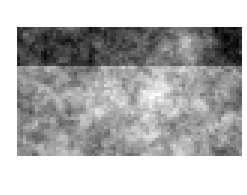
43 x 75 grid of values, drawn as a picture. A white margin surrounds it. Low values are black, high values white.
Stripes: none. Ninth with the highest average: centre. Seam: horizontal, 30% of the way down, the bottom part higher.
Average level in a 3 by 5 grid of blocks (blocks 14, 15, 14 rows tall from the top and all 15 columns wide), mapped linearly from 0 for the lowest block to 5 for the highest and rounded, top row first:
00130 | 34553 | 33443
